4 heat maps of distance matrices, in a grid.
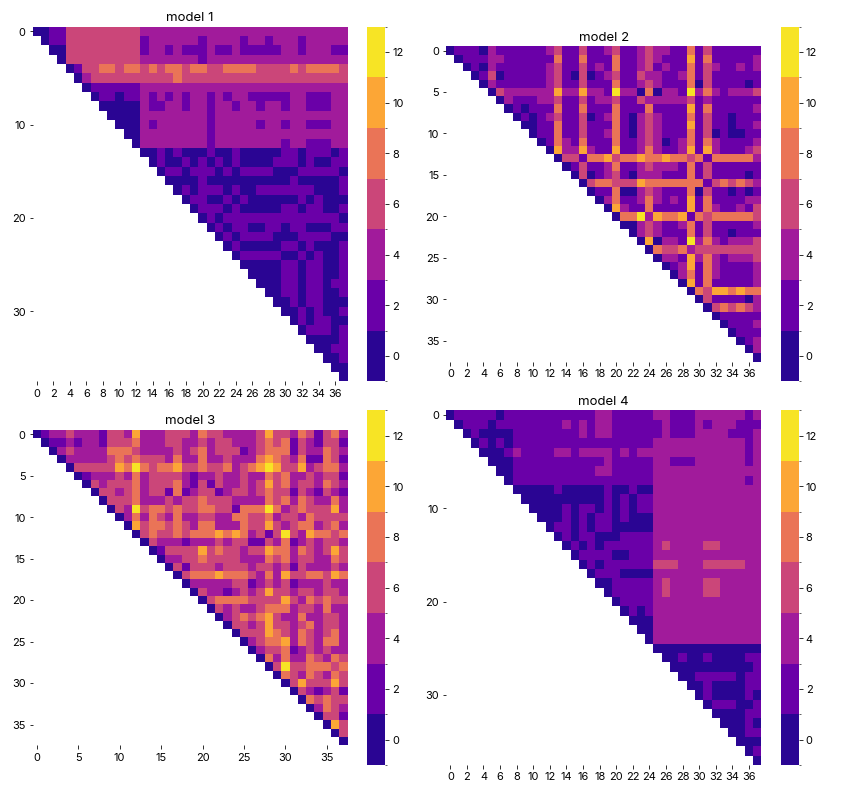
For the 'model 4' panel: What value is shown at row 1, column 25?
2
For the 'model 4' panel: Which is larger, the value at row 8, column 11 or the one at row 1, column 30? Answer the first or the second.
the second
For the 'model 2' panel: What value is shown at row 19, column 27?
2
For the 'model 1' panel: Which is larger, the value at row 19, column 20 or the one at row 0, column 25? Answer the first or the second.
the second
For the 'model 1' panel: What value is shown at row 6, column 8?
2
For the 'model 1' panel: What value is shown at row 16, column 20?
2
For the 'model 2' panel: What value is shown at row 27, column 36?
2
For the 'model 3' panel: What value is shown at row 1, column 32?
6
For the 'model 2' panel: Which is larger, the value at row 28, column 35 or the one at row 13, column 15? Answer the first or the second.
the second
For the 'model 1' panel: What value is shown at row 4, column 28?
6
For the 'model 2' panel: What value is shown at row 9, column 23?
4
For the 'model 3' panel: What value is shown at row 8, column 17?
4
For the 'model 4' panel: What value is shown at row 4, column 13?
4
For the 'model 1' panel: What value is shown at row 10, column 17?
4
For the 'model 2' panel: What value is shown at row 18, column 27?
4
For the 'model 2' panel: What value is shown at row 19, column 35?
4
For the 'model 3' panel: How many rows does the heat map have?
38
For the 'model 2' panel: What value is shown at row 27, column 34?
2
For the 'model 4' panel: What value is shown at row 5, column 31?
4
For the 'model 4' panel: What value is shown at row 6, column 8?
2
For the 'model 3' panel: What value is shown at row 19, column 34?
4
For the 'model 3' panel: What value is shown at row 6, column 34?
4
